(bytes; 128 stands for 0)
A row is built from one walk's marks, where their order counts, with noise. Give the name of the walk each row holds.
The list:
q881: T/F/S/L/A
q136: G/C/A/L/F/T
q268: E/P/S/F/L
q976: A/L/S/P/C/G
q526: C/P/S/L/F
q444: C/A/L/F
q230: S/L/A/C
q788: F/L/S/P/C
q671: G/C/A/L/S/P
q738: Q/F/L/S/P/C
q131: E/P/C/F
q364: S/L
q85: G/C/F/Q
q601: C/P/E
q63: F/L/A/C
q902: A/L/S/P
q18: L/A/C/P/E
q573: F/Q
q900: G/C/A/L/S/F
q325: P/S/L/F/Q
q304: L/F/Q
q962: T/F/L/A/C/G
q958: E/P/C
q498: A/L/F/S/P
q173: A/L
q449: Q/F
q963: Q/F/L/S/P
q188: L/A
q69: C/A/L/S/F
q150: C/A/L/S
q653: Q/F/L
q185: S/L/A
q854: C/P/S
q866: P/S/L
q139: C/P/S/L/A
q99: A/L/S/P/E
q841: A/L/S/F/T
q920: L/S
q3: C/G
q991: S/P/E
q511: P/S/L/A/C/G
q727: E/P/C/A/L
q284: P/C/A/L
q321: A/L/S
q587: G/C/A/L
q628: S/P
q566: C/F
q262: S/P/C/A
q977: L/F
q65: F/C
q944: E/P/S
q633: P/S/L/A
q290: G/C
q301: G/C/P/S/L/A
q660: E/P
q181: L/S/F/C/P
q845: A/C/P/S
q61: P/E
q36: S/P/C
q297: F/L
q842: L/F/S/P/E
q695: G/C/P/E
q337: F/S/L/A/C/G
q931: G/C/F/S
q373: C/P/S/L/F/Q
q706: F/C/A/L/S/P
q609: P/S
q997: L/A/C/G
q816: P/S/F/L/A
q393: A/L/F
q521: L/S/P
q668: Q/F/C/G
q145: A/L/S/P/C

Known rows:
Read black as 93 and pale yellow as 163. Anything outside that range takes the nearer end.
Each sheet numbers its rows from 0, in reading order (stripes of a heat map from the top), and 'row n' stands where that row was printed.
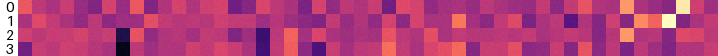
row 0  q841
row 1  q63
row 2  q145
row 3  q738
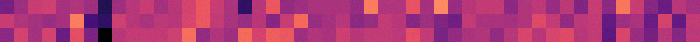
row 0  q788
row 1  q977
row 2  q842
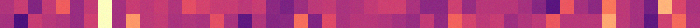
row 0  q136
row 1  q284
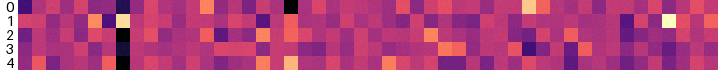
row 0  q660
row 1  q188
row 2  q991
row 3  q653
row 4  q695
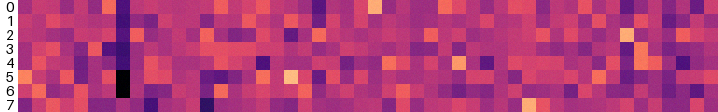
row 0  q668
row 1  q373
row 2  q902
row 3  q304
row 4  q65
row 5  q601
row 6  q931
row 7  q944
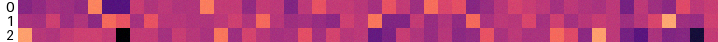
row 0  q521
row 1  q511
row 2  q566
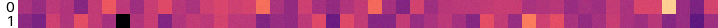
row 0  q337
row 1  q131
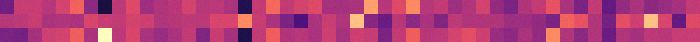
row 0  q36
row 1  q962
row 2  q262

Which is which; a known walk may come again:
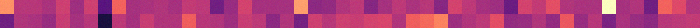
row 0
q173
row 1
q963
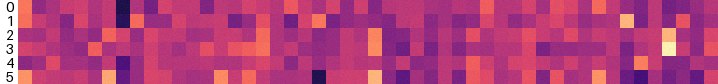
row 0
q526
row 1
q393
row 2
q511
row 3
q997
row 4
q325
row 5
q3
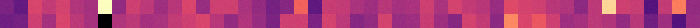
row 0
q727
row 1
q131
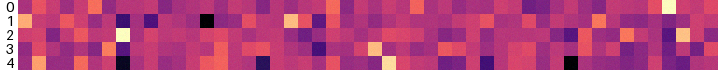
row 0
q230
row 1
q854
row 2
q136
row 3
q668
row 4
q290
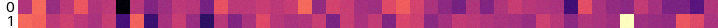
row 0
q931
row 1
q321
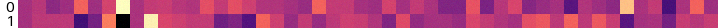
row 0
q587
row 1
q61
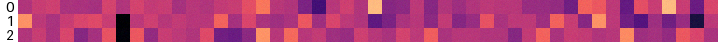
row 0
q962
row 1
q566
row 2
q99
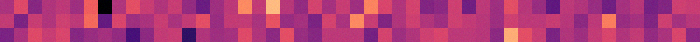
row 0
q695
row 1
q976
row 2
q944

